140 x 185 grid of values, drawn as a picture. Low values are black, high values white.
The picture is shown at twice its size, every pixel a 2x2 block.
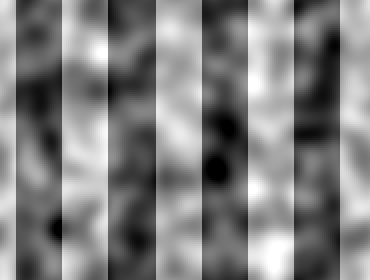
There is no overall slope. Overall the values sit about 50% of the way up the scale. Upright stripes repeat 4 times across the table. There are no lone odd cells.
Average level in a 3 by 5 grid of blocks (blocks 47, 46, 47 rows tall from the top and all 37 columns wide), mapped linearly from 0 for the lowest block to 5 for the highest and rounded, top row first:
10351 / 13220 / 20250
